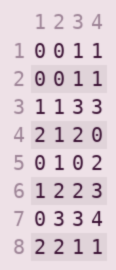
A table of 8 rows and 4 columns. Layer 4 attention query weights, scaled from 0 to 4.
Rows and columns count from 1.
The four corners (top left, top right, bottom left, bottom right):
0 1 2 1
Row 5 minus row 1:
0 1 -1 1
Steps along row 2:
same up same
